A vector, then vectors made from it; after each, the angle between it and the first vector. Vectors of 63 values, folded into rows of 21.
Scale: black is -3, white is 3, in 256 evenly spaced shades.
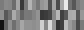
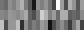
partly opposed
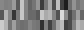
nearly opposite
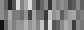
partly aligned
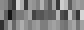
partly aligned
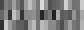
partly aligned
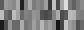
nearly parallel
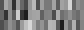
partly aligned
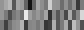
orthogonal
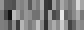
orthogonal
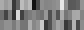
orthogonal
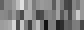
orthogonal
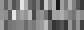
orthogonal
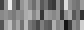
orthogonal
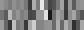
orthogonal
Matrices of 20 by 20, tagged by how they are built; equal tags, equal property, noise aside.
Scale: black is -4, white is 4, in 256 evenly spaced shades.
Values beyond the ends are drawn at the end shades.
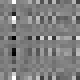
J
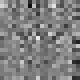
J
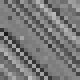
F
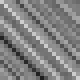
F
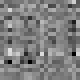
J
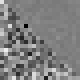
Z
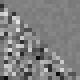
Z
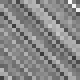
F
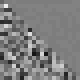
Z
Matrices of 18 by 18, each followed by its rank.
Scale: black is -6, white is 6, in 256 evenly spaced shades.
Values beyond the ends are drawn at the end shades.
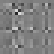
two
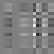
one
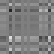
one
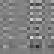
two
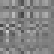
two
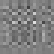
two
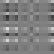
one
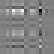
one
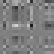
two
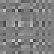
two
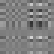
one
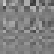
two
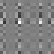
one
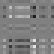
one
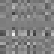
two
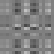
one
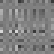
two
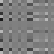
one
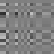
one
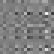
two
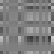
one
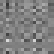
two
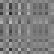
one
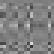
two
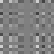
one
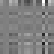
one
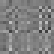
two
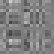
two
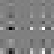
one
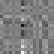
two
